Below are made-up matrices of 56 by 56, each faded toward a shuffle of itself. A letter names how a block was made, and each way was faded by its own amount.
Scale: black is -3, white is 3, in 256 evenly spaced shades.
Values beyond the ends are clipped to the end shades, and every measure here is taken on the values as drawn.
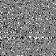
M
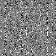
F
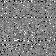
M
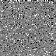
M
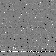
M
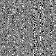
F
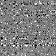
M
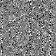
F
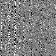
F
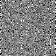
F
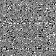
M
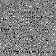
M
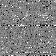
M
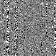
F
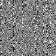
F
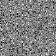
F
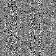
F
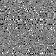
M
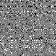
M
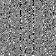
F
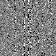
F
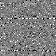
M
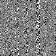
F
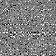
M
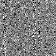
F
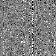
F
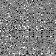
M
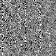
F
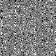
F
